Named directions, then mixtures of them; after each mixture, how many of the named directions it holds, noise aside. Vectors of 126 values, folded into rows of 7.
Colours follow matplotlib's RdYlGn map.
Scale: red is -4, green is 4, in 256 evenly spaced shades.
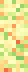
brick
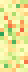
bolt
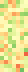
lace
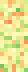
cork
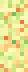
two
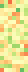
three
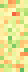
two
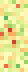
two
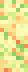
one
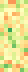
three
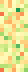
two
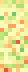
three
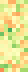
three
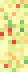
one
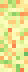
one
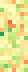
two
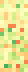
three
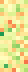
three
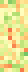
three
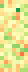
three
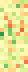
one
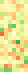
two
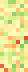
two
